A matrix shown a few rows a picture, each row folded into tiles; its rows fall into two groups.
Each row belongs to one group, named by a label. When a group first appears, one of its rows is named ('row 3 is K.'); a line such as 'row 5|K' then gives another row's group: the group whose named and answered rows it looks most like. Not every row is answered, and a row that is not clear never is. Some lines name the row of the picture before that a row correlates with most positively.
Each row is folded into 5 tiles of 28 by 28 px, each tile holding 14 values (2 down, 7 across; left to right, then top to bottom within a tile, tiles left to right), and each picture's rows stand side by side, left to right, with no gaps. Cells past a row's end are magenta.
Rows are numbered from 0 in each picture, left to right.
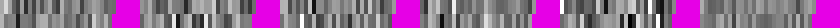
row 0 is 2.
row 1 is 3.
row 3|3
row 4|3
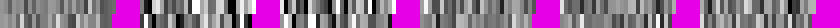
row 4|3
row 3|2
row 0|3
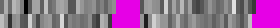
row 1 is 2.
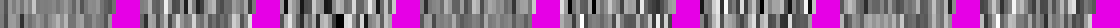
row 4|3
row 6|2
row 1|2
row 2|3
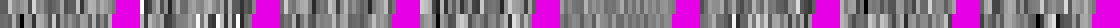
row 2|2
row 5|3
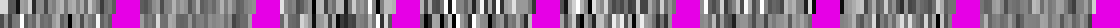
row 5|2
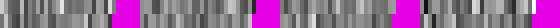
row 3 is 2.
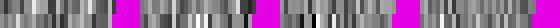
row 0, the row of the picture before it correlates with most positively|2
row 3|3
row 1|3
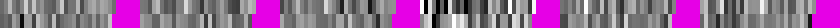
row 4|2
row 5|2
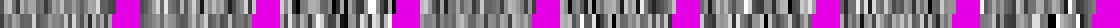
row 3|2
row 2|2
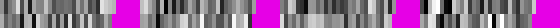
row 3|3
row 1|2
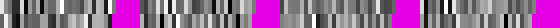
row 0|2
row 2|3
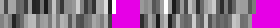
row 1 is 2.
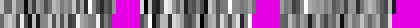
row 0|3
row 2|2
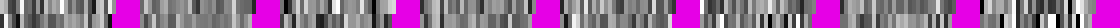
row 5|3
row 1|2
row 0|2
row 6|3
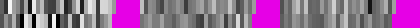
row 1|3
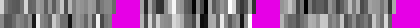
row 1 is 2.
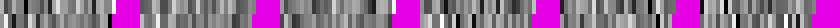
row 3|3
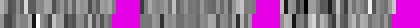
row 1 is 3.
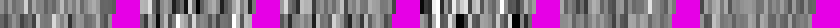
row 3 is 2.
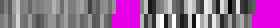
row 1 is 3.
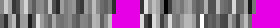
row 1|2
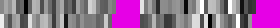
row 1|3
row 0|2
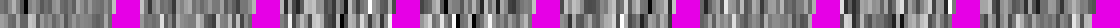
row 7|2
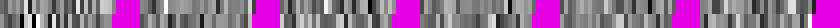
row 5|2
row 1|2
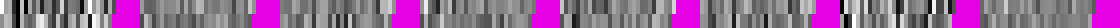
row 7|2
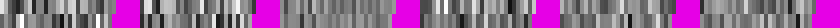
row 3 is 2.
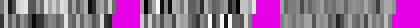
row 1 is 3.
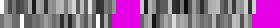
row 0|3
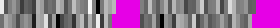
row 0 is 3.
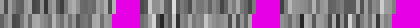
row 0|2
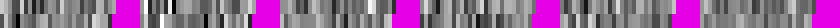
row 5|2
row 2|2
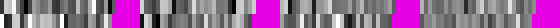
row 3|3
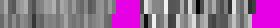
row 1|2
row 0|2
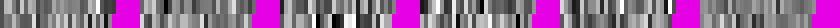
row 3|3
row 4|2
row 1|2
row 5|3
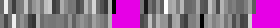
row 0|2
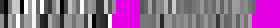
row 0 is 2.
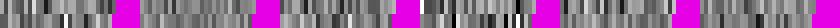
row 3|3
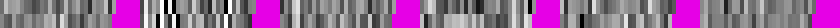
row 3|2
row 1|3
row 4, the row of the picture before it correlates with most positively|0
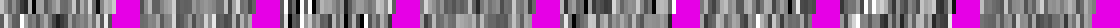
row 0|3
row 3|2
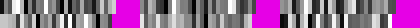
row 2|2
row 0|3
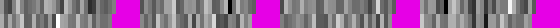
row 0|3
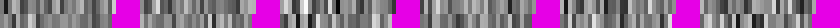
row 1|3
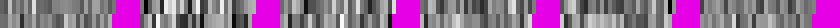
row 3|2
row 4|2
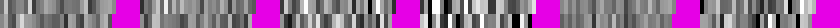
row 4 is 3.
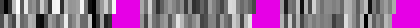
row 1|2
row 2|3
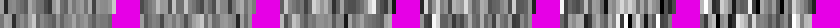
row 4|3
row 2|2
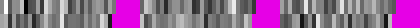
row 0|2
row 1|2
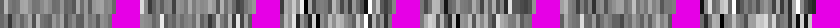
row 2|3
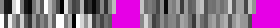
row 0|3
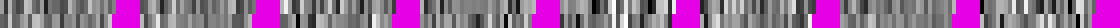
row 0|2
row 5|2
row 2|2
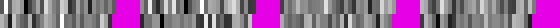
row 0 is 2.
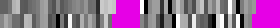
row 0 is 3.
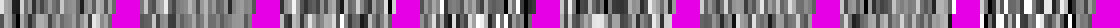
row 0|2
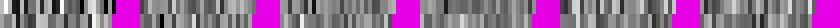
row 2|3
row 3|2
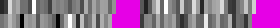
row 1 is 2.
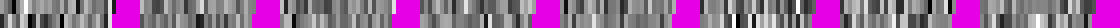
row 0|2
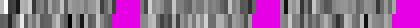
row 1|3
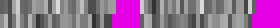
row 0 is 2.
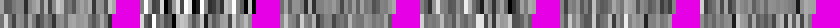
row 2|3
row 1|2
